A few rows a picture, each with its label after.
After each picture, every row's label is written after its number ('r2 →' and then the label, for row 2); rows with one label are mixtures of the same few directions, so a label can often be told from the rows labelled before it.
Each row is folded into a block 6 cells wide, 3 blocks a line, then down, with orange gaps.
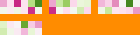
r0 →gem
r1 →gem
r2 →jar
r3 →gem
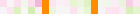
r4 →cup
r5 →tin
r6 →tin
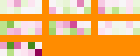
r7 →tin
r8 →jar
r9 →jar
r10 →jar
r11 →gem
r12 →jar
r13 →jar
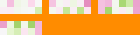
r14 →jar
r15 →cup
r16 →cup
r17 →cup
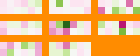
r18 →gem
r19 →jar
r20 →jar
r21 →gem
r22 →tin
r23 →gem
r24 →cup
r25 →tin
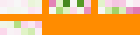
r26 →tin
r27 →cup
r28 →tin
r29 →gem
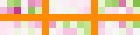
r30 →tin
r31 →tin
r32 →cup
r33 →cup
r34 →tin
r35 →gem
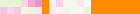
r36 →tin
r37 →jar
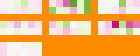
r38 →gem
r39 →tin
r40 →gem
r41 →tin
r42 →tin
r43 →cup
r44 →gem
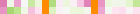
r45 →jar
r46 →gem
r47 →gem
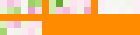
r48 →tin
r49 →jar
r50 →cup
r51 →gem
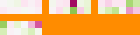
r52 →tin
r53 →gem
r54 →tin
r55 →gem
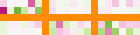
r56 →jar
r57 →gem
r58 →cup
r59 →gem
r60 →jar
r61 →cup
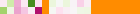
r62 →jar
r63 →jar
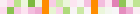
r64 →cup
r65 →cup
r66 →gem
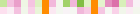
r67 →cup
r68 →tin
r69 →cup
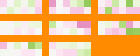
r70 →cup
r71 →gem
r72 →cup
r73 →cup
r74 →tin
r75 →tin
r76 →tin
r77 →tin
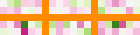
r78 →tin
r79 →gem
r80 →gem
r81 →gem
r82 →jar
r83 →tin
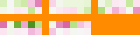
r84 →gem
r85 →tin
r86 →jar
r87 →tin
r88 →cup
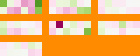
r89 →cup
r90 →tin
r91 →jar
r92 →jar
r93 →jar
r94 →gem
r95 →tin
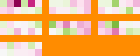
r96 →cup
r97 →tin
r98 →gem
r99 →cup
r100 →tin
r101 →tin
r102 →jar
